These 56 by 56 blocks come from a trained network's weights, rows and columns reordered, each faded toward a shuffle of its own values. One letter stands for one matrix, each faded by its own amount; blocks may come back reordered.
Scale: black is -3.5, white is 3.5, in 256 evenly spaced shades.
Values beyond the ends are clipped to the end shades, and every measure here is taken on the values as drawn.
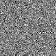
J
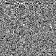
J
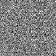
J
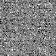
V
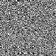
J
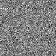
J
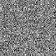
J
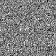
J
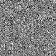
J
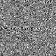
J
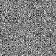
J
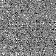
V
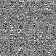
V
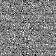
V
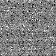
V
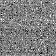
V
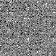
V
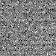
V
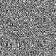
J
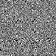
J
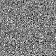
J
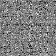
V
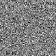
J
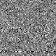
J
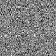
J
